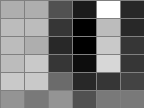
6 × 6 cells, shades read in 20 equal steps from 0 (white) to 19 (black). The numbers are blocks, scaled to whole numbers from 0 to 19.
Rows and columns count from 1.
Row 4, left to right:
5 4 15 18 3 15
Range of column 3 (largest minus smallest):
8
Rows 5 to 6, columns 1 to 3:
4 4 11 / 8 10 8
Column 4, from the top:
17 19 19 18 16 13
